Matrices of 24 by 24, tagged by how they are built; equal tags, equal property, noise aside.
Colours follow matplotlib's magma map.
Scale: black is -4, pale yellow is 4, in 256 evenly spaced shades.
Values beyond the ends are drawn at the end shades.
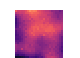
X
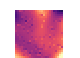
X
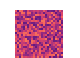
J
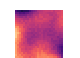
X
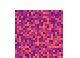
J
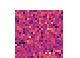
J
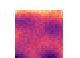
X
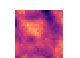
X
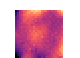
X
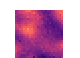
X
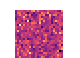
J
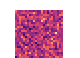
J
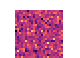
J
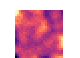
X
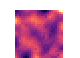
X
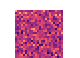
J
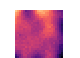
X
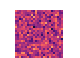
J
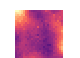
X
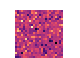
J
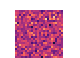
J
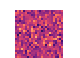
J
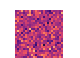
J
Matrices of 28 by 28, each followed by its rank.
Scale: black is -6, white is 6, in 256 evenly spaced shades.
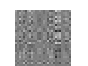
three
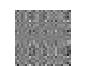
three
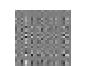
two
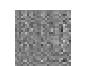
five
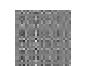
two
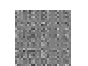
three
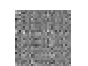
five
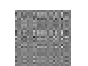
two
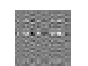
two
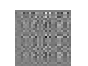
two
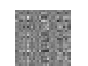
three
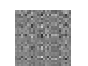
three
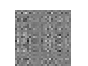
three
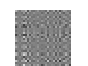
two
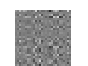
three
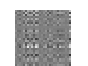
two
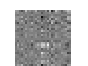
three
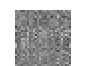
five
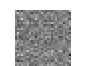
five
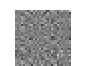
five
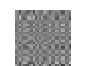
two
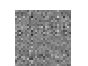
five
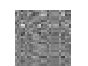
three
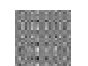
two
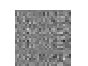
five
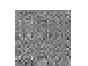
five
